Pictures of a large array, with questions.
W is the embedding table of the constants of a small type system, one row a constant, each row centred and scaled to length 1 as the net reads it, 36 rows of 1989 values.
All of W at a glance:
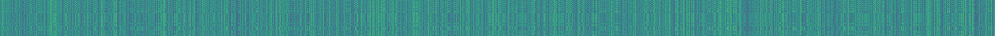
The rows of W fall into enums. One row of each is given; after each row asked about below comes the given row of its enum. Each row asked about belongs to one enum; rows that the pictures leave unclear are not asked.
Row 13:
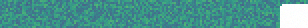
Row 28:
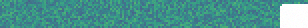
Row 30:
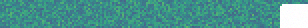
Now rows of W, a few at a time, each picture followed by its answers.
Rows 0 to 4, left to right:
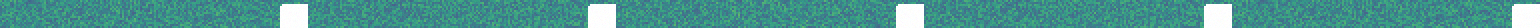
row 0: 28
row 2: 30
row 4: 28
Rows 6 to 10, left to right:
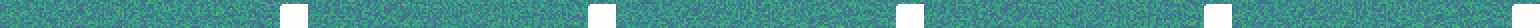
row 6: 30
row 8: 28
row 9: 13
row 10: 28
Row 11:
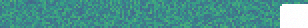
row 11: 28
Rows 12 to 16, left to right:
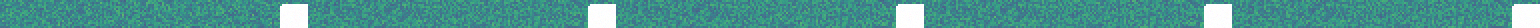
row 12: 30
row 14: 13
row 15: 13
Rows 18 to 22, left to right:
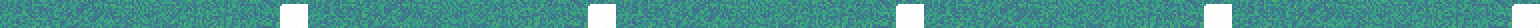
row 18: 13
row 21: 13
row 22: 13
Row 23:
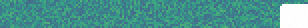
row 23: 28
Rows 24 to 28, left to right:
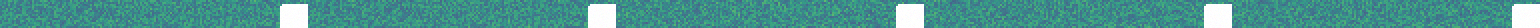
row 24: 13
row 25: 13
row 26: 30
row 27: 28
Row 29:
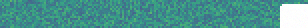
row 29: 28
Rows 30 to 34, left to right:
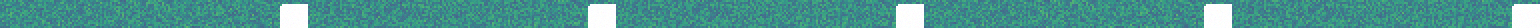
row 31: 13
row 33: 30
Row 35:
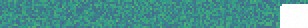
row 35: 13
